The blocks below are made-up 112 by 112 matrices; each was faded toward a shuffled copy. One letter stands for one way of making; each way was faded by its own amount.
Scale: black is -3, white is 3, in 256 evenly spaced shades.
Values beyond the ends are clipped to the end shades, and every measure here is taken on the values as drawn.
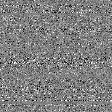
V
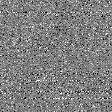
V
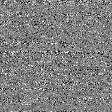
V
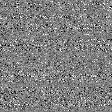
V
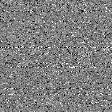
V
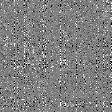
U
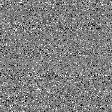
V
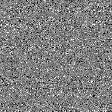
V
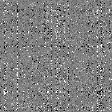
U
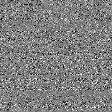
V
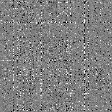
U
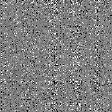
U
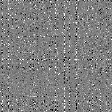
U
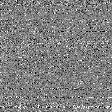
V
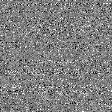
V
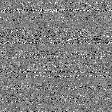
V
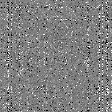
U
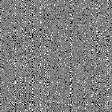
U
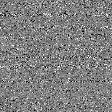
V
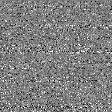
V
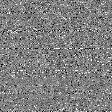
V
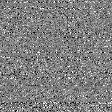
V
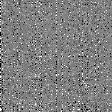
U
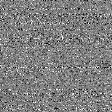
V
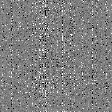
U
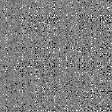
U
